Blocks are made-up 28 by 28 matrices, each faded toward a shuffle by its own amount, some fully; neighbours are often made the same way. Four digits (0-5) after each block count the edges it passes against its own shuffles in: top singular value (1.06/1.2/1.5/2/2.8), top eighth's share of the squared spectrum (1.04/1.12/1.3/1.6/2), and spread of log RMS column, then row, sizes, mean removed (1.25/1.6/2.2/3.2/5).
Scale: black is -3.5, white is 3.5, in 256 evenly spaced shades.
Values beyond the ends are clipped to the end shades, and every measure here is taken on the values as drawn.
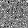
0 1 0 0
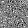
1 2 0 1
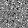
0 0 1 0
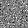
0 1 0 0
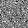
1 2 0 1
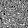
0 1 0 0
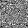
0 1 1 0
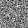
0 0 0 1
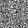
0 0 0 0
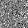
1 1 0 0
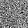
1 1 0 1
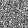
1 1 0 1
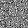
0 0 0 0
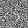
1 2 0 0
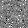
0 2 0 0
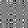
4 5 3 3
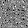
2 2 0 1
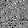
1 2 1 1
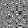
3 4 2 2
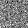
0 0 0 0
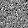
1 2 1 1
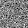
0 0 0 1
